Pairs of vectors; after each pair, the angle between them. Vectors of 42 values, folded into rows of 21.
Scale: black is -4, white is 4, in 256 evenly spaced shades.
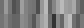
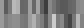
nearly opposite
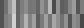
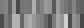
partly aligned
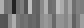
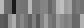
nearly parallel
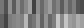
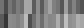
nearly parallel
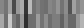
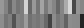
partly opposed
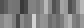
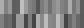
partly opposed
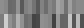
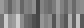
nearly parallel
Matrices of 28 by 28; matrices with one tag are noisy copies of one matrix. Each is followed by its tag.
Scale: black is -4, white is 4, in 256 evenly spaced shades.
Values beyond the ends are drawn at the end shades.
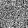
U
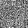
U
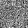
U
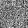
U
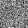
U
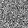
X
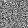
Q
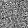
Q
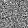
Q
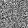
Q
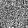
U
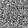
X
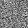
Q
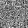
U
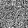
U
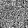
U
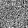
U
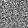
Q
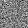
Q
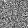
Q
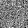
U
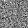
Q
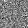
Q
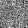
U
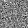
Q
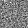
Q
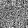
U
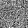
U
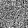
U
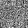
U
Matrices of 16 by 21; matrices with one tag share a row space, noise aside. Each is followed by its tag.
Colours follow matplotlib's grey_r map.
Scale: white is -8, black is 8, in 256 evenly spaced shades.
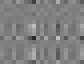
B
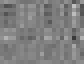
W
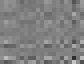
W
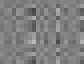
B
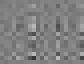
B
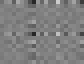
B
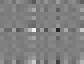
B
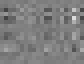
W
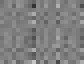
B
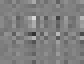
B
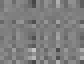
B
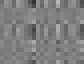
B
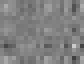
W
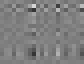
B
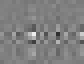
B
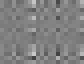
B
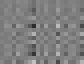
B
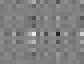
B
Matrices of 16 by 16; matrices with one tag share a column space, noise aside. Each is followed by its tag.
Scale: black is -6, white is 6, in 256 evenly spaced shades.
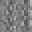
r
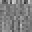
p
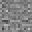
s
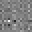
s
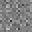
s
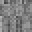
p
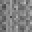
r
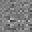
s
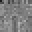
p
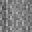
r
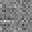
s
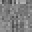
p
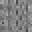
r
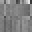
p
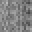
r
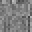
p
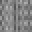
r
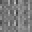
r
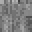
p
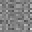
s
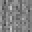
r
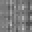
r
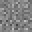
s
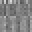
p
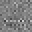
s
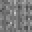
r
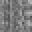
r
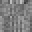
p
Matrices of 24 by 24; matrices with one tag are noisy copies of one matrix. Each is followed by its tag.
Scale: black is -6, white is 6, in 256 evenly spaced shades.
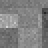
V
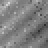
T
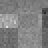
V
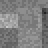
V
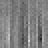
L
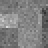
V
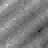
T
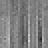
L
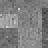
V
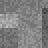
V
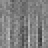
L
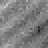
T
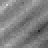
T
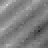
T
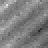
T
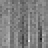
L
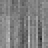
L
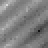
T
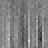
L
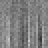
L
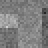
V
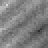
T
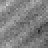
T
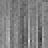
L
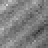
T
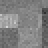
V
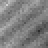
T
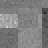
V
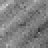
T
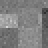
V
